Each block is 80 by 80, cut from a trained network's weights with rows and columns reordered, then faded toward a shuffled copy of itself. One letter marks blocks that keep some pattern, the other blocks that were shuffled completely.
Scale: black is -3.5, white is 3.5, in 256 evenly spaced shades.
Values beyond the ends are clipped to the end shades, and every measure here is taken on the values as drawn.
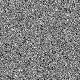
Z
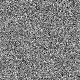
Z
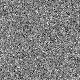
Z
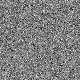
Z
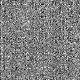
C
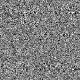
C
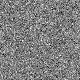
Z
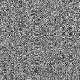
C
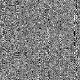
C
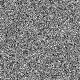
Z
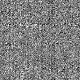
C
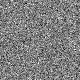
Z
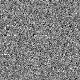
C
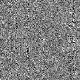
C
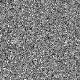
C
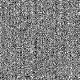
C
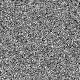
Z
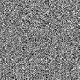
C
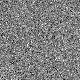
Z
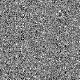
C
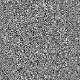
C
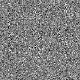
C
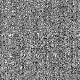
C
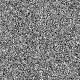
Z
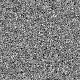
Z
